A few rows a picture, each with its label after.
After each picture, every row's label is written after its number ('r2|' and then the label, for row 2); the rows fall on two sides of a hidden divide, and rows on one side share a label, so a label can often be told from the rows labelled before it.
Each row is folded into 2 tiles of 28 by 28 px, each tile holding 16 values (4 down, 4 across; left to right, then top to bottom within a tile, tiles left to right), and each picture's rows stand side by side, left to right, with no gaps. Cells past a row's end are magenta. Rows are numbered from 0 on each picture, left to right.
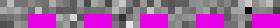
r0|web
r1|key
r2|web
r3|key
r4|key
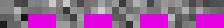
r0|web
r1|web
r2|key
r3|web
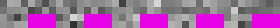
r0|web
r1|key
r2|key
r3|key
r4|key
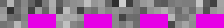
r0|web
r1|key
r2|web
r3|web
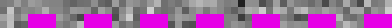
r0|key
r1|web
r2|key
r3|key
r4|web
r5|web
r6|web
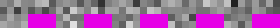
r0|key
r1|web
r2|web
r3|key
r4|key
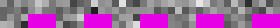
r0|key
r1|key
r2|web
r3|key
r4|web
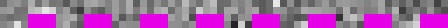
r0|web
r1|key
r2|web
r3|key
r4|web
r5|web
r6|key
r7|web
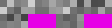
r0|web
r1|web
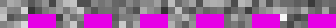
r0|web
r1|web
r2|key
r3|key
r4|key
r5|web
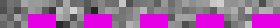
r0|key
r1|web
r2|web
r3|key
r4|web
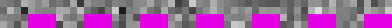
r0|key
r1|web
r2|web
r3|key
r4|web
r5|web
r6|web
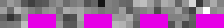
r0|web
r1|web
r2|key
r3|key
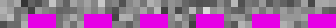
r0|web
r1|key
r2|key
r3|web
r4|web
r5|key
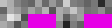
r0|key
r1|web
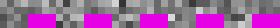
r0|key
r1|key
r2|key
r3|web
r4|web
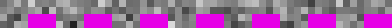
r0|web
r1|key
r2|web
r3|key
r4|key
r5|web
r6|key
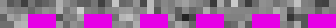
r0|web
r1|web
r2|key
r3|web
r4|web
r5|web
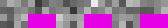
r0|web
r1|key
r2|key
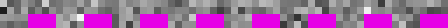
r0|key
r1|key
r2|key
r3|key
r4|key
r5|web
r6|web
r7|key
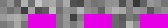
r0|key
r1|web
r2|web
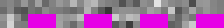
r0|key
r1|key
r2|key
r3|web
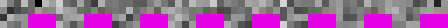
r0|key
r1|key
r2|web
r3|key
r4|key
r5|key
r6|web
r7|web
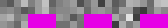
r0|key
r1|web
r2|key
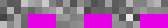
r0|key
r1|web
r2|key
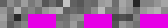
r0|web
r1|web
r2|web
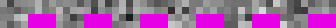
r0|key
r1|web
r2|web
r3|key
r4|web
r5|key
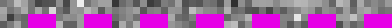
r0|web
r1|key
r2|web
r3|web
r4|key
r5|key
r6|key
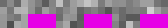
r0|web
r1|key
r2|web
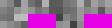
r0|key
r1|key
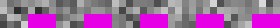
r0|key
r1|key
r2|web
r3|key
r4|web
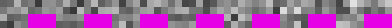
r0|web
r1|web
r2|key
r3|web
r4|key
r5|web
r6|key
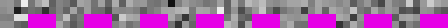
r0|key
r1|key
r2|key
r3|web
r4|key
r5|key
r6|web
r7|key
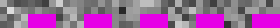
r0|web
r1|key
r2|key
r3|web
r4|web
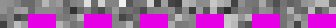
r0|web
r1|key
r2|web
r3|key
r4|key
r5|key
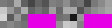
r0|web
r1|web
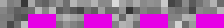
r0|web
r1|key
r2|key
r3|key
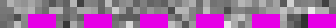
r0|web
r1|web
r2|web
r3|key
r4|key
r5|web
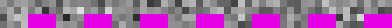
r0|key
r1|web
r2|web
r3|key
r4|key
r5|key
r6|key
